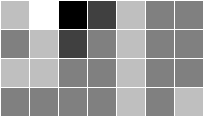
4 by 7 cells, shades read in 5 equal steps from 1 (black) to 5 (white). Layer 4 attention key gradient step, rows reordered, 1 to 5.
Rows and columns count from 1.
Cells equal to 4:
9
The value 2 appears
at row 1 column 4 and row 2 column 3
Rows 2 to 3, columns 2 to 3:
4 2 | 4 3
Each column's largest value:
4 5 3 3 4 3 4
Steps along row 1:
up down up up down same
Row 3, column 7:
3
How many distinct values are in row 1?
5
